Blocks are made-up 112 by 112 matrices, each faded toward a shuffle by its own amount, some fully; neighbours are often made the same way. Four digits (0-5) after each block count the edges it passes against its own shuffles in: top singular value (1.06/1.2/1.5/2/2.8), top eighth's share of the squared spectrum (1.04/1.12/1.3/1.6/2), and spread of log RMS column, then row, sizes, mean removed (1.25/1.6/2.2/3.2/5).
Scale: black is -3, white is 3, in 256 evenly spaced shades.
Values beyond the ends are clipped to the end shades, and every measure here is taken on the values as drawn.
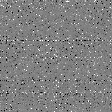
4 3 1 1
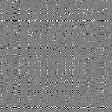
5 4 3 3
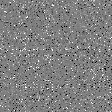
4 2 1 1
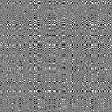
5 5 4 4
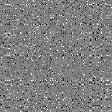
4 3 2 2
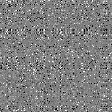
5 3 2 3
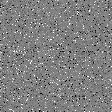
3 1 0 1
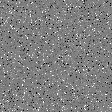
2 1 0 0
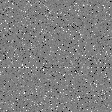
3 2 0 0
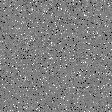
3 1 0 0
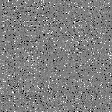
4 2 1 1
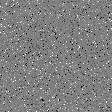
0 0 0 0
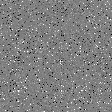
3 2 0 1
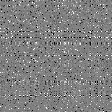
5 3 2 2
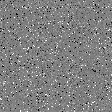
3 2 0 0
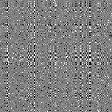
5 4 4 3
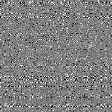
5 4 2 3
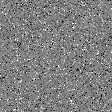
0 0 0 0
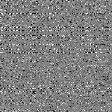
4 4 1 3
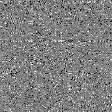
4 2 1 2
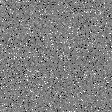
2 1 0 0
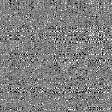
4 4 2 3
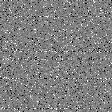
3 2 0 2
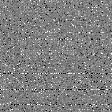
4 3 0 2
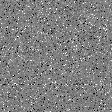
2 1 0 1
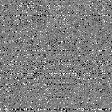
4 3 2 3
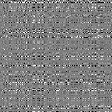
5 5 3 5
